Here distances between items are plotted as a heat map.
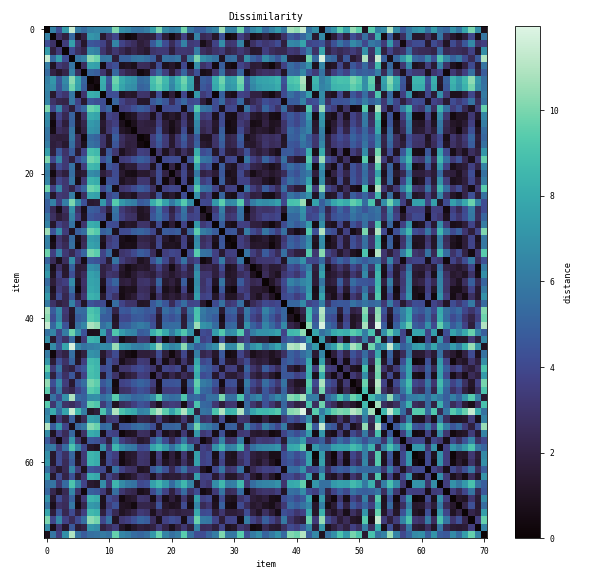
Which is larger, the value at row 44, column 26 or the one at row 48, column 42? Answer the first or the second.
the second
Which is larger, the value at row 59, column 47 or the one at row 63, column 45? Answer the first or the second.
the second
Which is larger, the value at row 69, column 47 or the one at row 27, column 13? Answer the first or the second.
the first
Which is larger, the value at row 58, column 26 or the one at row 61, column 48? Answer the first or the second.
the second
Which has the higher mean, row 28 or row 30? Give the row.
28
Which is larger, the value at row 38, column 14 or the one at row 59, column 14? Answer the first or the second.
the first
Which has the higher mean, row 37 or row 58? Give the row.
58
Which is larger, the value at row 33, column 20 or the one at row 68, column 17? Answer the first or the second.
the second
